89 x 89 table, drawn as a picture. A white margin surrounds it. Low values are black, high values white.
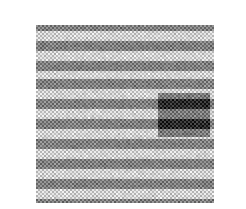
Slope: none. Odd patch: lower, in the middle right. Stripes: horizontal, repeating 9 times. Ninth with the lowest average: middle right.
